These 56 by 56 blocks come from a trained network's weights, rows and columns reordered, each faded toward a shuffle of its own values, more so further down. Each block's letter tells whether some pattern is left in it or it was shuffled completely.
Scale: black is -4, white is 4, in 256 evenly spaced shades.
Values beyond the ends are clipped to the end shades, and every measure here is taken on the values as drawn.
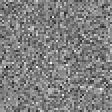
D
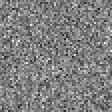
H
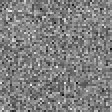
D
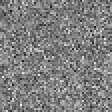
H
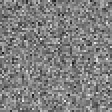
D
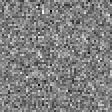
D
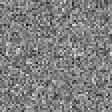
D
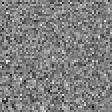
D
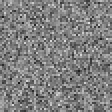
H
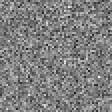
H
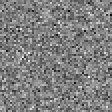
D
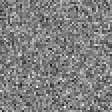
H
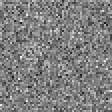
H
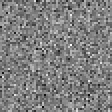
D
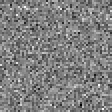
H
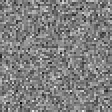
H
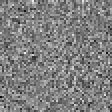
D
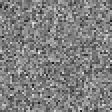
H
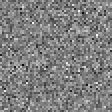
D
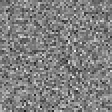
D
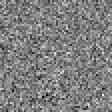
H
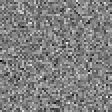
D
